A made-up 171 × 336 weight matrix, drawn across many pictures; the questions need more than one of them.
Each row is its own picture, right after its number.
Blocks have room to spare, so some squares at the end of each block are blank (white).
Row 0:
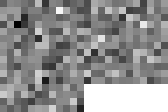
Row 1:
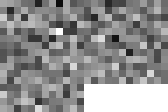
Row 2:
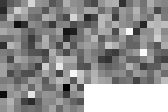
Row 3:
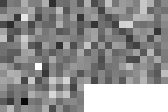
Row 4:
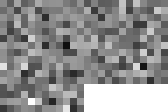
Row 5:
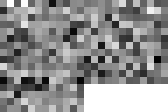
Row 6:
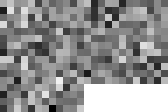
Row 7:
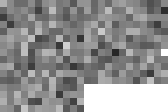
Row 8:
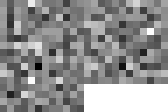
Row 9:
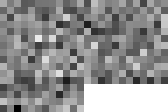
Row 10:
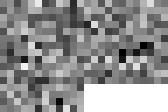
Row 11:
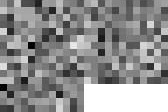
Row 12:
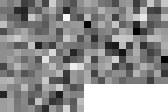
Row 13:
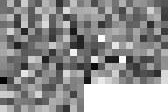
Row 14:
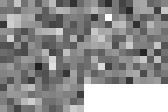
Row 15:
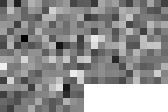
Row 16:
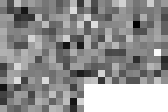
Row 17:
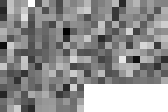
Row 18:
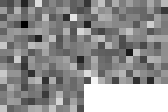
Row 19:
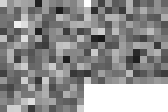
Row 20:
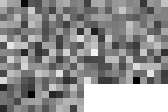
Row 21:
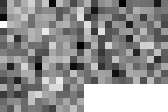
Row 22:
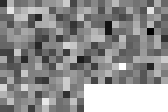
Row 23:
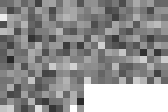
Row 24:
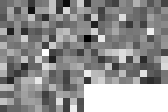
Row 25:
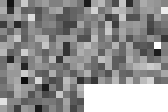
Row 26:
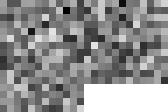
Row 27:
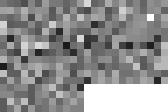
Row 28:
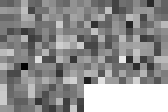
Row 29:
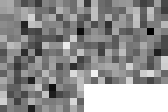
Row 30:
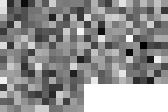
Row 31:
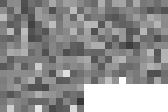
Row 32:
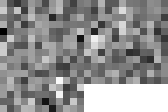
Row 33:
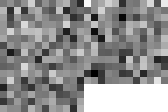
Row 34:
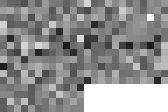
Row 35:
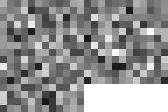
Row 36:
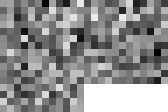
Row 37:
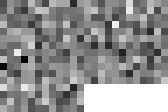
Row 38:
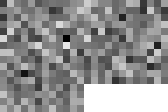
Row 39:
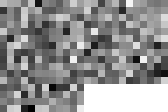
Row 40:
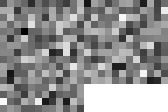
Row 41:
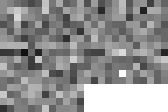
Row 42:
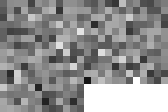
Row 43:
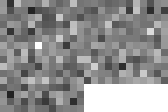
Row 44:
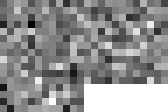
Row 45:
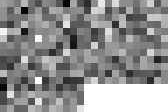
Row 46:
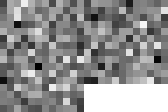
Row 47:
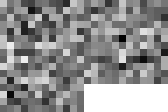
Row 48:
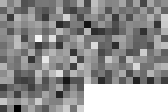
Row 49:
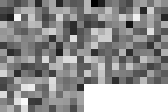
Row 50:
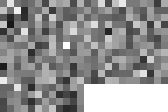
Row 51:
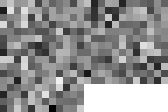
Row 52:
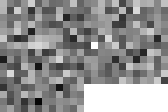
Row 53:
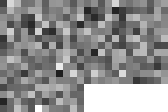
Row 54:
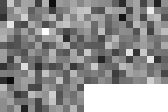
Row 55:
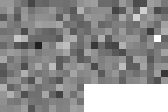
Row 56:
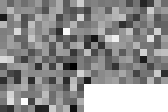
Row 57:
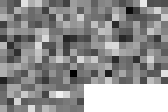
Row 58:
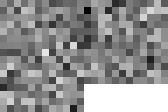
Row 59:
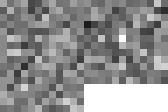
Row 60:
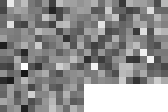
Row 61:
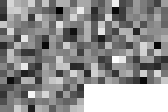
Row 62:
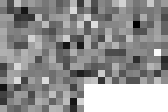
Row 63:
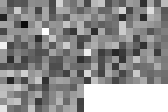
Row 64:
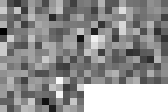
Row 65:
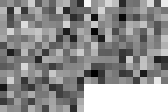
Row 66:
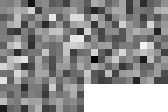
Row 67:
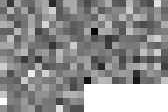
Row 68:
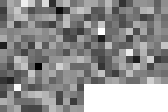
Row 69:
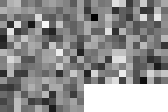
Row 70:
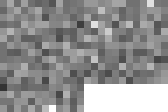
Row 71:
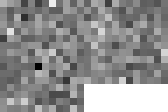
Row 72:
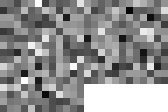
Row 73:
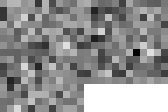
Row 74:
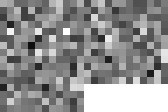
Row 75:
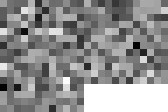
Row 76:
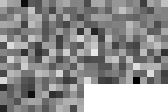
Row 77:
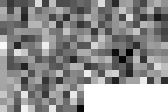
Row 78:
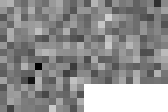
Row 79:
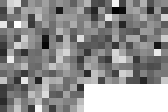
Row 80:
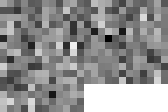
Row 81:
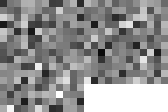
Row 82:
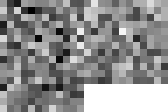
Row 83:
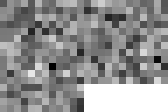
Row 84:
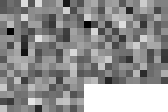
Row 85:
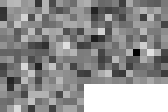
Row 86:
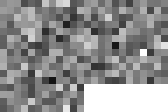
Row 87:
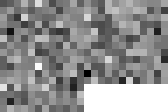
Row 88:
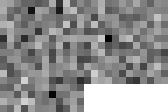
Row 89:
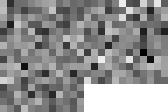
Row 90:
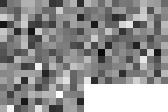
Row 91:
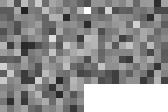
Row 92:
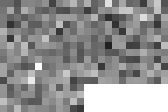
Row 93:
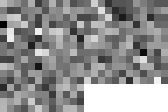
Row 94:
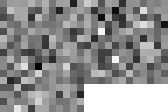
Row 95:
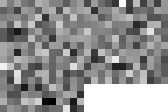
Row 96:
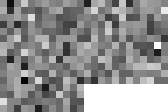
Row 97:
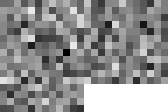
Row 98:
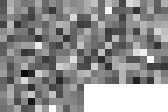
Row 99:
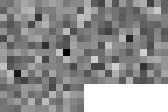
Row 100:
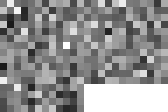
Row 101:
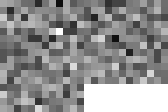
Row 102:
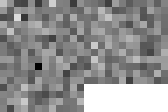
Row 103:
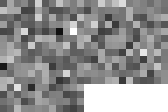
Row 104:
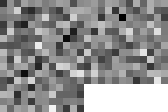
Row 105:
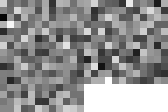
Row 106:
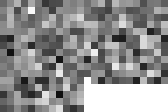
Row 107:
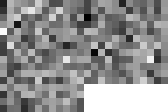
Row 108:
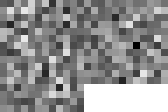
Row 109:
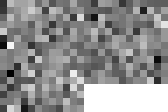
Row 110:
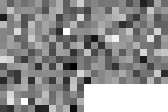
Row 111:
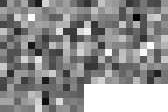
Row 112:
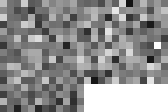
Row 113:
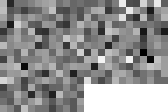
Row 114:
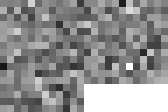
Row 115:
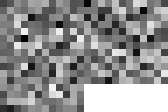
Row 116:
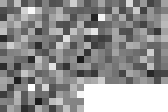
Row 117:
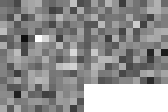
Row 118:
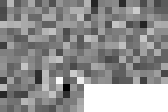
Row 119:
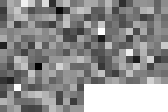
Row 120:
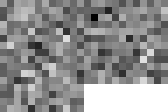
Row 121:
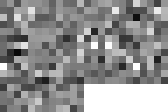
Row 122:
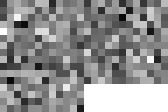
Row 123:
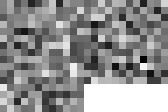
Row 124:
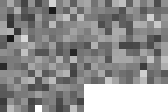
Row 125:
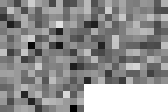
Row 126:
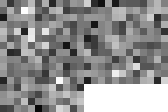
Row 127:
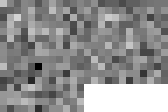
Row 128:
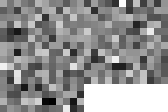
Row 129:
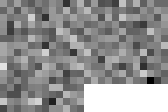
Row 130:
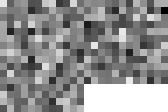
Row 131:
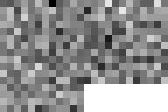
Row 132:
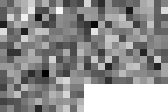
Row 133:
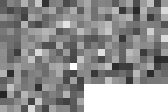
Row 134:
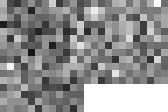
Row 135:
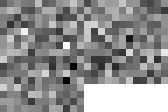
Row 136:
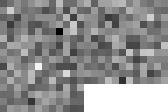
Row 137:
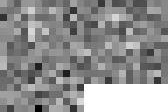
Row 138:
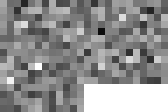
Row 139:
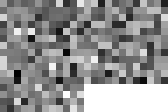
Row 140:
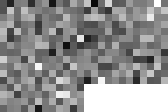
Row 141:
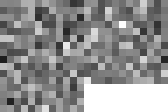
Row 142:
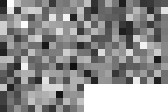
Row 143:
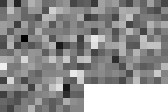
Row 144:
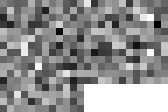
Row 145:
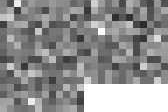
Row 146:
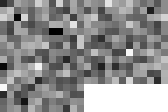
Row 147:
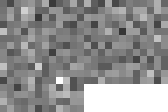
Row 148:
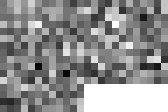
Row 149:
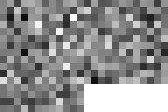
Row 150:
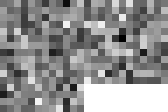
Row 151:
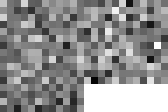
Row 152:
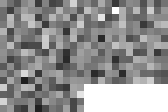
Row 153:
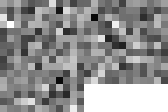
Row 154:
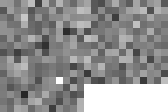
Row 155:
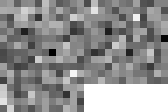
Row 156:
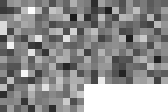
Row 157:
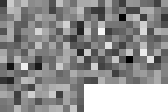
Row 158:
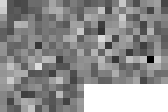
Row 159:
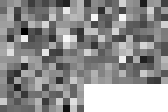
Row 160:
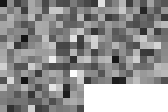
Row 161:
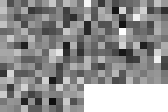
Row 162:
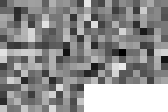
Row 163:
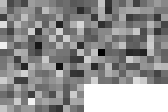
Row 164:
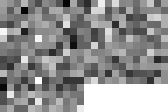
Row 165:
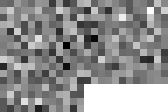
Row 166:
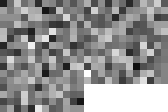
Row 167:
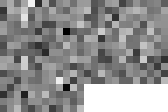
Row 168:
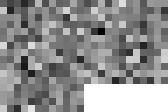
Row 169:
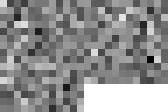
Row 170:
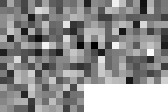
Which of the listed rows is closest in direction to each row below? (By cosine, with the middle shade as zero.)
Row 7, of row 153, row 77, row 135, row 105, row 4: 135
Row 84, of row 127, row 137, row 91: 91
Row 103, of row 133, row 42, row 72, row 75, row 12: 12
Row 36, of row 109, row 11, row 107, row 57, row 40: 40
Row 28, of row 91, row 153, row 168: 168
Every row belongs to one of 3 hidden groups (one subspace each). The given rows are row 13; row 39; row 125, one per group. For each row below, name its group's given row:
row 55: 13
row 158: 39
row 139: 13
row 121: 13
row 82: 39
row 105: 39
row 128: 13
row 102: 125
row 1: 125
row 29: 13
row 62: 13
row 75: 125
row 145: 125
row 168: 39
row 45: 13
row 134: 39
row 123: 13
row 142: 39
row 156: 39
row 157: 39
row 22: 13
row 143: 39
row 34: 125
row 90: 125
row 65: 13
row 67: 125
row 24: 13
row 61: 39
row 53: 39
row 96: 39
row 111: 13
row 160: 39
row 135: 125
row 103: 125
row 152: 39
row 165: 125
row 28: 13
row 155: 13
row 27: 125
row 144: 125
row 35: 13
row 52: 13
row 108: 125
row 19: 39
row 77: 39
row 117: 125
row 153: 125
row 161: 13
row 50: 125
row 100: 125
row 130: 13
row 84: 125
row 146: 125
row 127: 125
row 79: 39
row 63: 39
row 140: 125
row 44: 13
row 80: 125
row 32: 39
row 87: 125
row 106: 13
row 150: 13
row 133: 13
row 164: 13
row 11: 13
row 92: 125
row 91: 125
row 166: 125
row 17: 39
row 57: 13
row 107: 39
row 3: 125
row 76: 13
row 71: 125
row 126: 125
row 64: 39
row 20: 13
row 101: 125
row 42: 13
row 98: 39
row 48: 13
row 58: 125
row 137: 125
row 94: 39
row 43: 13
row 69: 39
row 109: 39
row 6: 39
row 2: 39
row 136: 125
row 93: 125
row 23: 125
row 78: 125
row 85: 39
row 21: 39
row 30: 39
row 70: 13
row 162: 13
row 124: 125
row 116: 39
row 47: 13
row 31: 125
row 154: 39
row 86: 13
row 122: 39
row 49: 125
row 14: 125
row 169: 39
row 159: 13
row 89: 39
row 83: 125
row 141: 125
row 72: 13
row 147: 125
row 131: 125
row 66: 13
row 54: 39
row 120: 39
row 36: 13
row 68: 39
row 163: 39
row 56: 125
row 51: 39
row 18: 39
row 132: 125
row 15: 39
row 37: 13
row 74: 125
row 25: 39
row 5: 13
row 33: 13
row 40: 13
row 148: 125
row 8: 13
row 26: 13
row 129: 13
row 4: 13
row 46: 39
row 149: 125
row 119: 39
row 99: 13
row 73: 39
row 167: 39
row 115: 13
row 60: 39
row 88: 125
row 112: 39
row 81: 125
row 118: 39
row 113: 39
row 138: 39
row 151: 39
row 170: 13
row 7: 125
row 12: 13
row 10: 13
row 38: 39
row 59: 13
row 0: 39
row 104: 39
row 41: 13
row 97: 13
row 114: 13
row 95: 13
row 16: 13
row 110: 125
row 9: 13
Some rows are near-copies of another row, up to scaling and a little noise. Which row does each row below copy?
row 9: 48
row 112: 151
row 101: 1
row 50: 100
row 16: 62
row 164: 45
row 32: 64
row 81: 90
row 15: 143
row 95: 128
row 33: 65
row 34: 27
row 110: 56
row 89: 113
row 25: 96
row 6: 51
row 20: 76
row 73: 85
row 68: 119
